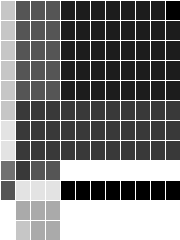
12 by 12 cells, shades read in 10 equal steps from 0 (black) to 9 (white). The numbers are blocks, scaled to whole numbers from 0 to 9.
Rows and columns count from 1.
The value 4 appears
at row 9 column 1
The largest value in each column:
9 8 8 8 9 9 9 9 9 9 9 9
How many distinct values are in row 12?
3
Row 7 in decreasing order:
8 2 2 2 2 2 2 2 2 2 2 2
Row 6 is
7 2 2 2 2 2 2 2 2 2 2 2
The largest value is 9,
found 26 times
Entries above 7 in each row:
0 0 0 0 0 0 1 1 8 3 9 9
